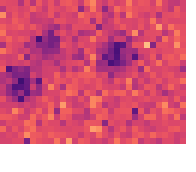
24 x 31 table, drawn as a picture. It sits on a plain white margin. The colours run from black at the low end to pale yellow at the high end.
The ninth with the lowest average is the middle left. No single row or column stands out from its neighbours. The halves do not mirror each other. The values are skewed, with a long tail toward low values. There are three dips.
